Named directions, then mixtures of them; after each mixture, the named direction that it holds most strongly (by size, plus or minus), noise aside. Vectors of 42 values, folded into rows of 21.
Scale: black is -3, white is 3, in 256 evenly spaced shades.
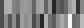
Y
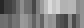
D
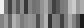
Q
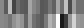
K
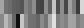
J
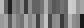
Q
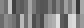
K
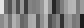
Q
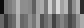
J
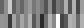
K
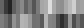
D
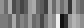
K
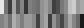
Q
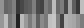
J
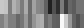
D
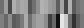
K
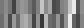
Y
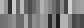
K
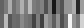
Y
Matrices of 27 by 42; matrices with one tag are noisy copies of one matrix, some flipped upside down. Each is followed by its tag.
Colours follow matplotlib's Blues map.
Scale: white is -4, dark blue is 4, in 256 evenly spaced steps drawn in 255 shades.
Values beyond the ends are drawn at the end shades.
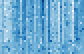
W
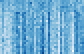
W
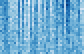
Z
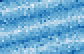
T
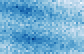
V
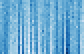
Z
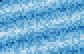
T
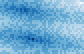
V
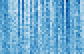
Z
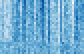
W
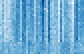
W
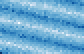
T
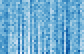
Z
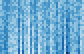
Z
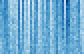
Z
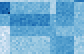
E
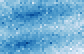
V
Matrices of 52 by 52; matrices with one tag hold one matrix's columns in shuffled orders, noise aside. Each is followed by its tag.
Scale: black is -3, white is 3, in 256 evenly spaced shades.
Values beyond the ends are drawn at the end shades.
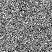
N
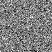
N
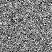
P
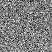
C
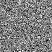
N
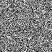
N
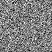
P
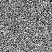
C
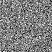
N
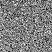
C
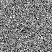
N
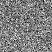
C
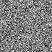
N
